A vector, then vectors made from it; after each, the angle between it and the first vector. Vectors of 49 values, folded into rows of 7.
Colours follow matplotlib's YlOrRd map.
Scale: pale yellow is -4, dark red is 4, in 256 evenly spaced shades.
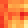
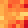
nearly opposite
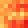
nearly opposite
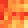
nearly parallel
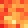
partly aligned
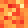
orthogonal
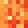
partly opposed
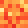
orthogonal
